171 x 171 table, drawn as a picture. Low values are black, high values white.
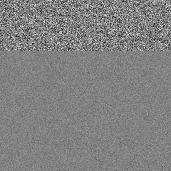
Neither half mirrors the other. A horizontal seam about 30% of the way down splits the table, and the bottom part is calmer. Overall the values sit about 50% of the way up the scale. The distribution is heavy-tailed on both sides.
